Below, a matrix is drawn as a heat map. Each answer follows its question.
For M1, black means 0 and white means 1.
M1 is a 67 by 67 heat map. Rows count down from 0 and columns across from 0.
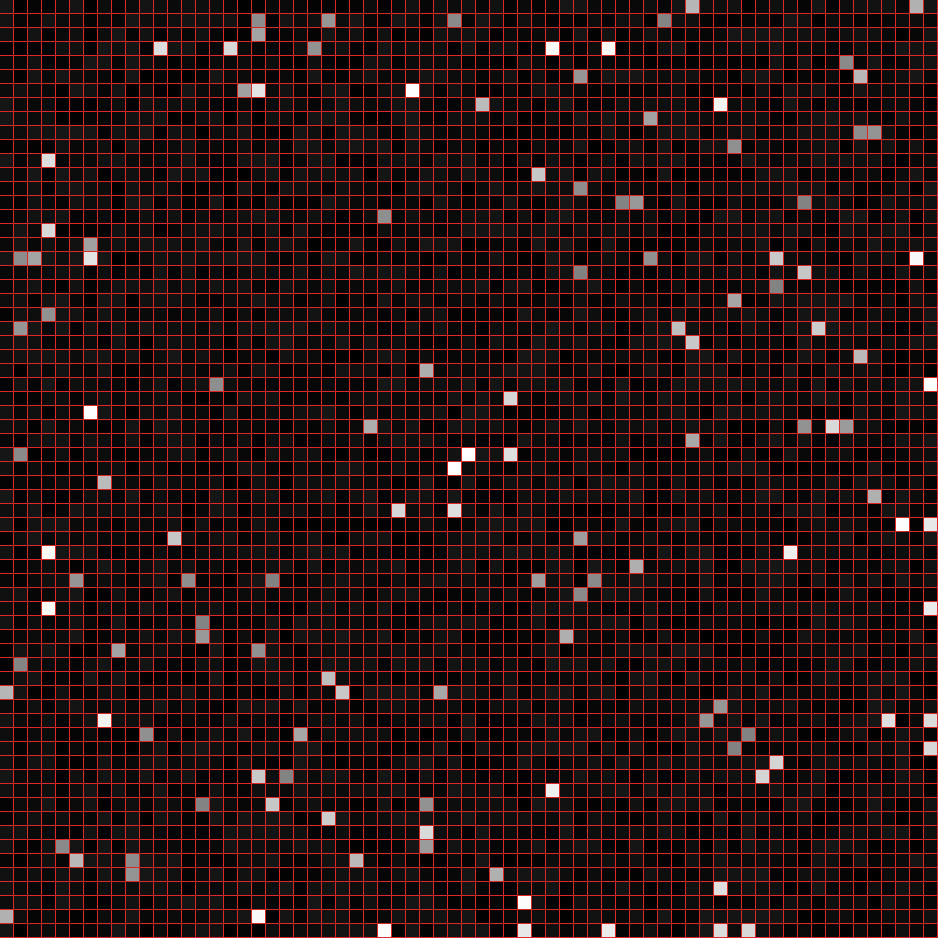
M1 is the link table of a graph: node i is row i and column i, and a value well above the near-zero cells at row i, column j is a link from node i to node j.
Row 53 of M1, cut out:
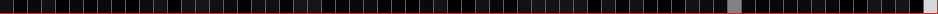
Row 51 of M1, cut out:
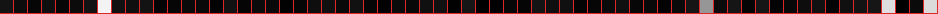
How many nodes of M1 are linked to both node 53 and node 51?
1
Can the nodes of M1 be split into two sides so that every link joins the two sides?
yes
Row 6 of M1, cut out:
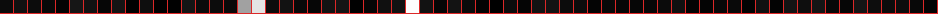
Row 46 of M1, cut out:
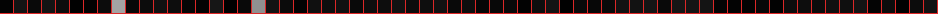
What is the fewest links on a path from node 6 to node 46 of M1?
2
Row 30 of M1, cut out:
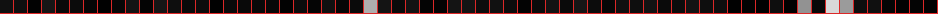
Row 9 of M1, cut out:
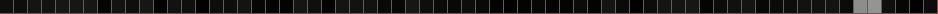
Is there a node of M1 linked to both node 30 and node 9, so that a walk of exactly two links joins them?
no
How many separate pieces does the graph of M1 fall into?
3
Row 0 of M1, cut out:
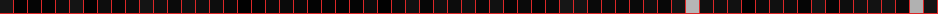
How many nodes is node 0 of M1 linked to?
2
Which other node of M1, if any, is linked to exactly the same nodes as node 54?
node 20
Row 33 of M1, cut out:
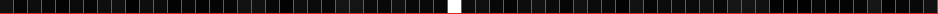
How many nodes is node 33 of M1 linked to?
1
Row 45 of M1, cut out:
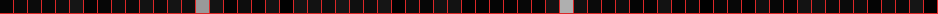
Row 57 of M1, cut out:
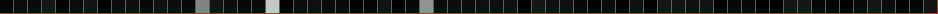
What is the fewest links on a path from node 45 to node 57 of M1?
2
